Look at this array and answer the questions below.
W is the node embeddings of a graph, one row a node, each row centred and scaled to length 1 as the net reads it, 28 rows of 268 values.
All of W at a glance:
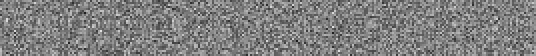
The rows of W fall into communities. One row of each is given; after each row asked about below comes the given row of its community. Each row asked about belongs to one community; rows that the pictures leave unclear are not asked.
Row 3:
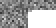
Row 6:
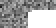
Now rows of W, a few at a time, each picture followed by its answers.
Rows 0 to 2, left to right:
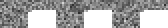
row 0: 6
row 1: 3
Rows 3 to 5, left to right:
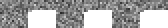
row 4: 6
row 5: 6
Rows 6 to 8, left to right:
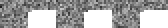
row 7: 3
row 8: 3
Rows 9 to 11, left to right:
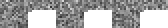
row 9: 3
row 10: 6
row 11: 6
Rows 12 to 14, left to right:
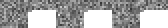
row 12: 3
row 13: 6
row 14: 3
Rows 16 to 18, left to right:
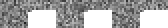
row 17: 3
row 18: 6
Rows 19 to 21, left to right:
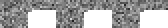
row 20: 6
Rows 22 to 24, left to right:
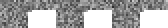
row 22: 3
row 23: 3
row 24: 6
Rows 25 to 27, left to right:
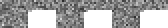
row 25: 3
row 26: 3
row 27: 3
